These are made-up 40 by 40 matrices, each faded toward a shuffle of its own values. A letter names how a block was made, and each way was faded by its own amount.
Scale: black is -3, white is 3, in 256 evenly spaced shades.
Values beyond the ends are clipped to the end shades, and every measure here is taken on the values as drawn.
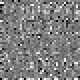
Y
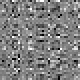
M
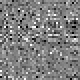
Y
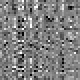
M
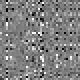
M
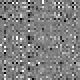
M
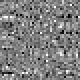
Y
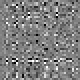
M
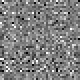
Y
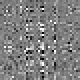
M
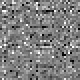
Y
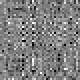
M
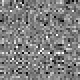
Y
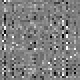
M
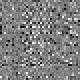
Y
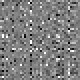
M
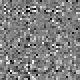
Y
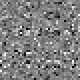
Y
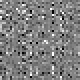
M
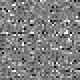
Y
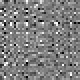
M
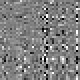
M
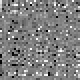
Y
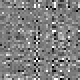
M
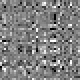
M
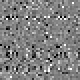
Y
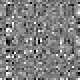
M
